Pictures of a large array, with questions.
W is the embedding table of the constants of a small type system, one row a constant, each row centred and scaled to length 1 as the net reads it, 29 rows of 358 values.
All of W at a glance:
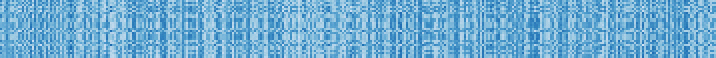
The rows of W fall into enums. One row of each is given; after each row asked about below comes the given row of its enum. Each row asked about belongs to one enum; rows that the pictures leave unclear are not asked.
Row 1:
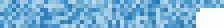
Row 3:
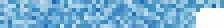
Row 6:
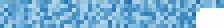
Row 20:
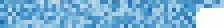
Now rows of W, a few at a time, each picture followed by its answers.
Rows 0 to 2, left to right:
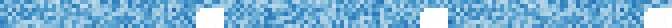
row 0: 20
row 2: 20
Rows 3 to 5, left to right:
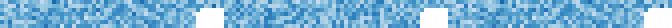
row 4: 1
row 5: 3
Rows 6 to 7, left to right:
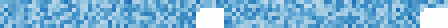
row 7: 20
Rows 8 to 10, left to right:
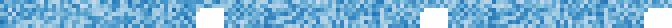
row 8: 20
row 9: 1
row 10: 1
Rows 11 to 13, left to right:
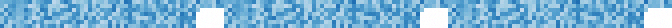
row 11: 6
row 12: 6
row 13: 6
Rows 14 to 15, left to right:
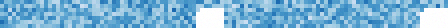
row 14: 20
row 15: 3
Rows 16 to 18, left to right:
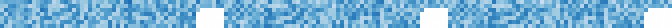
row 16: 6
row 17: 1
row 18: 1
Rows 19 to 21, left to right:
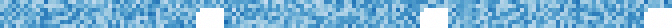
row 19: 1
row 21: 6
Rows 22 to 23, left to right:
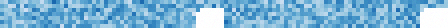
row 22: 3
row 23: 20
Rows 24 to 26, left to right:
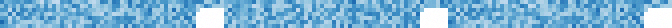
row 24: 20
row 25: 6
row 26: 20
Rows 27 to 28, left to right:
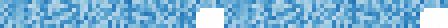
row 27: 6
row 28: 6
